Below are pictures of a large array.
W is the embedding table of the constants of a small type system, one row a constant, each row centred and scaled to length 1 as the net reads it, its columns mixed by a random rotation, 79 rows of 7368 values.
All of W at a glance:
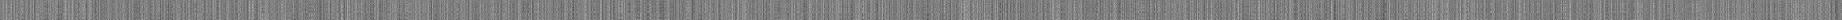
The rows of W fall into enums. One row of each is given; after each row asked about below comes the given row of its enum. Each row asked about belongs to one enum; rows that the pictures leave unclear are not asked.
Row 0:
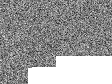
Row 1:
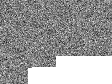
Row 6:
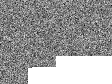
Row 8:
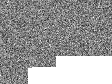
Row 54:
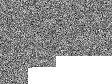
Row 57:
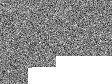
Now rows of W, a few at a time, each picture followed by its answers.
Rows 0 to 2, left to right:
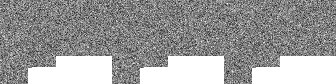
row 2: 57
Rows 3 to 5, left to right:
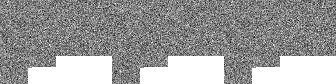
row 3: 8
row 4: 57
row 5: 8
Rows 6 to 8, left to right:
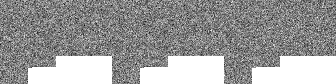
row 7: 54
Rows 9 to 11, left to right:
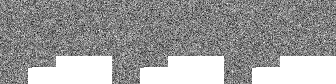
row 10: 0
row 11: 57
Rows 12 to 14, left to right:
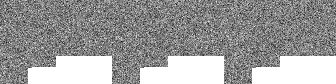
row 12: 1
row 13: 6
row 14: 0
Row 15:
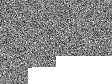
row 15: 1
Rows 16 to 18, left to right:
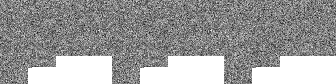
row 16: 54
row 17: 54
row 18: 0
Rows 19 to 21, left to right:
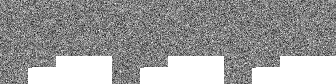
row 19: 54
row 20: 57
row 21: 1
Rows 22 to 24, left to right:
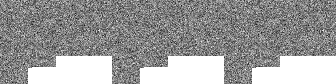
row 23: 1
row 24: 54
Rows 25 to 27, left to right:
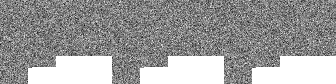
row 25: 6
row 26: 8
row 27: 1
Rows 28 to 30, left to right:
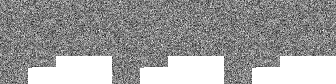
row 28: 54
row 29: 8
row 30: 54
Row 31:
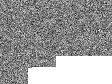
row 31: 54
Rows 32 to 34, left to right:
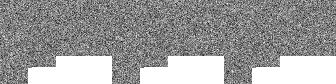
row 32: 0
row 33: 6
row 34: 57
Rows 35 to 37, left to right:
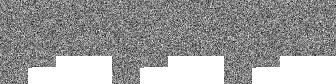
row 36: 8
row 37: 6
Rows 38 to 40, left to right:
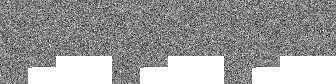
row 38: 8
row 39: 57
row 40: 54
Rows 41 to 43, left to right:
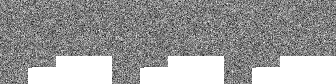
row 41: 54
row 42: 6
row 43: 57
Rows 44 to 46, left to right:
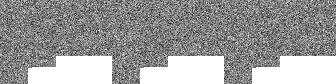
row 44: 54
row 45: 0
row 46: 6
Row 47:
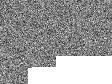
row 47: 1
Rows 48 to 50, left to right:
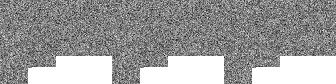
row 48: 0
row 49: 0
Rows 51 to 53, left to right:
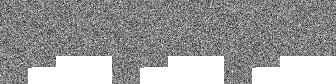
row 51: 1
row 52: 8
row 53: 57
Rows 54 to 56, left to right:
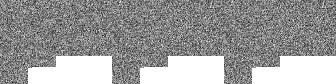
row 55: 8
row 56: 8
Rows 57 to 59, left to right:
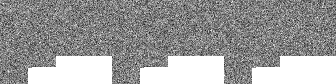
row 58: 54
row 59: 8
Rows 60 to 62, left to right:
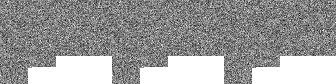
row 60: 8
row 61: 8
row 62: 54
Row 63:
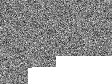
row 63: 1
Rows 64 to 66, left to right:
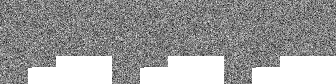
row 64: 1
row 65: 6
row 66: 0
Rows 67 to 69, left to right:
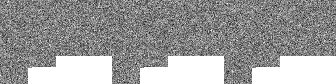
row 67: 8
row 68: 54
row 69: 57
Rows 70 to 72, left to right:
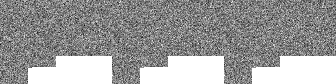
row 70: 6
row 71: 8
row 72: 8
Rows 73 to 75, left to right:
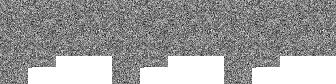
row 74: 54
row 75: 54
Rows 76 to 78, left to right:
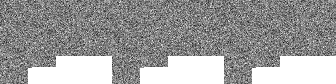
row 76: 1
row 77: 8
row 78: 1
